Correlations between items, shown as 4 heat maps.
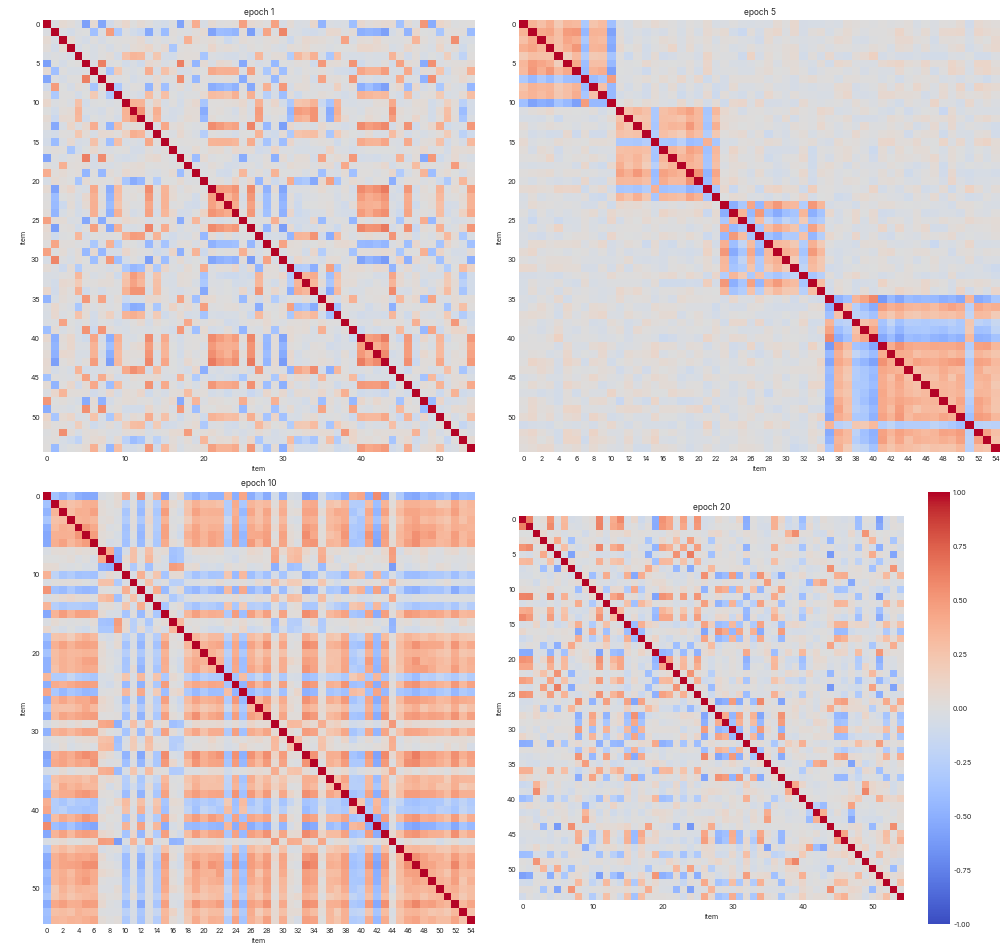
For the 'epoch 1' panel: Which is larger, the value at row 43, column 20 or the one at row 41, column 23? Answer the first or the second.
the second
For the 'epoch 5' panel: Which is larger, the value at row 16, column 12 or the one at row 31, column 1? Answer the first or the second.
the first
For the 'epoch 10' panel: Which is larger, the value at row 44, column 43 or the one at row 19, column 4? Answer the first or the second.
the second
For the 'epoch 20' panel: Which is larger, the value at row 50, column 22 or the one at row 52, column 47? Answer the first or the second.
the first
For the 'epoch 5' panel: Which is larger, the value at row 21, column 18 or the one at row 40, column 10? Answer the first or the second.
the second
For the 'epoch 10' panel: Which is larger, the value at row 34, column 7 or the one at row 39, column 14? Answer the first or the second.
the second
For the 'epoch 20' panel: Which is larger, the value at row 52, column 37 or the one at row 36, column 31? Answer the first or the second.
the second
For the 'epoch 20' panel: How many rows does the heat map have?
55
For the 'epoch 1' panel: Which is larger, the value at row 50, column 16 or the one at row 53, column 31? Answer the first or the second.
the second
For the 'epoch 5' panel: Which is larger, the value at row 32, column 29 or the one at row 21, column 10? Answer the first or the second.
the second
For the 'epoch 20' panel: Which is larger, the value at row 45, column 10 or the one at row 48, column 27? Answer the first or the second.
the second
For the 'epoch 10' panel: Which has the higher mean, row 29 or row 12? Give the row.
29
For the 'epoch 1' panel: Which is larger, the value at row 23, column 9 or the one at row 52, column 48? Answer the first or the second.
the first
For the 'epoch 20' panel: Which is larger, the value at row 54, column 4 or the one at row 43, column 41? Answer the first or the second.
the first
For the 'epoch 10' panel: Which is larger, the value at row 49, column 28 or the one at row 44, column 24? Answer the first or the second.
the first
